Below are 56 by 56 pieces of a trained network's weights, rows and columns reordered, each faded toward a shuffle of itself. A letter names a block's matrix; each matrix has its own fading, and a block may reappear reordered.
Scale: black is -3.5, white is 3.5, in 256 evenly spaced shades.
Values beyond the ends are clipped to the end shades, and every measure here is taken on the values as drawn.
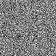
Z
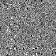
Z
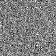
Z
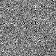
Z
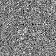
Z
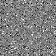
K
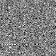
Z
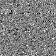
K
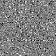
K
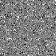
K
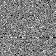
K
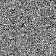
Z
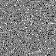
K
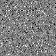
K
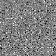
K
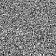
Z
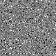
K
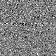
K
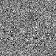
Z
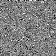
K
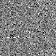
Z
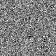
Z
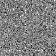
Z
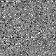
K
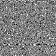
K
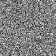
Z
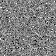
K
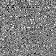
K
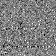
K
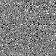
K
